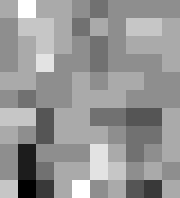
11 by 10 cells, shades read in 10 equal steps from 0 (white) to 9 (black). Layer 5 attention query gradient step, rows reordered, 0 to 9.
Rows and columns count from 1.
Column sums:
37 47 44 37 36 39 39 46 46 37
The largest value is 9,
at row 11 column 2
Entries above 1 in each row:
9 10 10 9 10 10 10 10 9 9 9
